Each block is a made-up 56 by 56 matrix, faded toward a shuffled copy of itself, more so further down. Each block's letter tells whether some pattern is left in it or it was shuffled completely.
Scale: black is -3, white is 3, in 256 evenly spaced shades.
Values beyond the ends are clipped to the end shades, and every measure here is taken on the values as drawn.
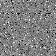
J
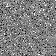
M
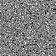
J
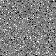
J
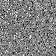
M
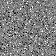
J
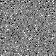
J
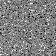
M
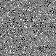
J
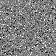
M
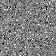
J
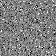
J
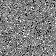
M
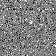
J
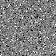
J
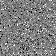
M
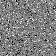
M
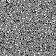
J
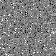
J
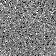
M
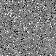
M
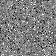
M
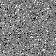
J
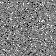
J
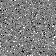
M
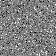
M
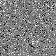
J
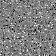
J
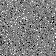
M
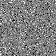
J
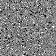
M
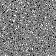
M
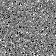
J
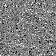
M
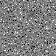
J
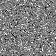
M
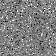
M
